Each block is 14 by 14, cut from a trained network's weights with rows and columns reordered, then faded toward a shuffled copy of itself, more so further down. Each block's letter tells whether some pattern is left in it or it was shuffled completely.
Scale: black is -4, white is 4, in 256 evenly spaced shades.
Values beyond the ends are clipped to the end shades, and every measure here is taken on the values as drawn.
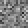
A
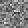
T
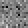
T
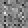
T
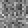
T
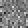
T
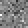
A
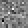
A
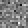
A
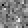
A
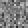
A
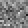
A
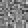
A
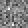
T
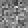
T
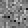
A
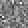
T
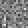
T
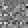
T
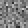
A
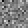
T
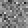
A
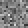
A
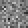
A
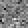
A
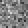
A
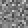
A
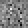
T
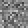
A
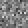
A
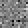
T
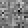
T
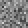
A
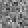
T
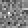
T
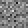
A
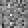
A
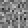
A
